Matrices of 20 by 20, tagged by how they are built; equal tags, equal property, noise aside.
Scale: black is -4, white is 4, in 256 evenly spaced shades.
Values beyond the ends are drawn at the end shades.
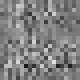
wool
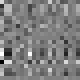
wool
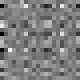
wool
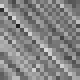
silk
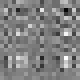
wool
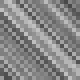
silk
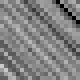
silk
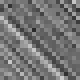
silk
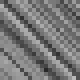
silk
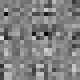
wool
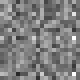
wool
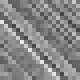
silk
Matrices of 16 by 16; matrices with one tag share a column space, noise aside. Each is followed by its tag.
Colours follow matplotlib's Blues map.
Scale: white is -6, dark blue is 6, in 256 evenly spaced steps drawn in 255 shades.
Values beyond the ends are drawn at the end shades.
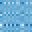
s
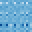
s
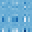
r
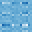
s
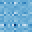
s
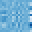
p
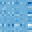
s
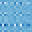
s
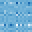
s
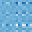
s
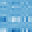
r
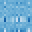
r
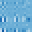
r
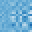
p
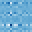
s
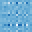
s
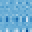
r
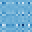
s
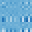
r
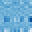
r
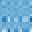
r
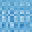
p
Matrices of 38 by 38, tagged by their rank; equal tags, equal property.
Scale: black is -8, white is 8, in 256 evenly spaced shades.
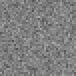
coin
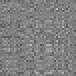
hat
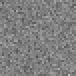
coin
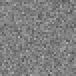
coin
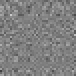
hat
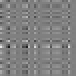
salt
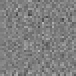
hat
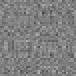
hat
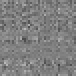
hat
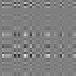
salt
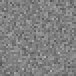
coin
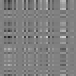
salt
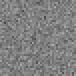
coin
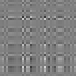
salt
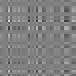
salt
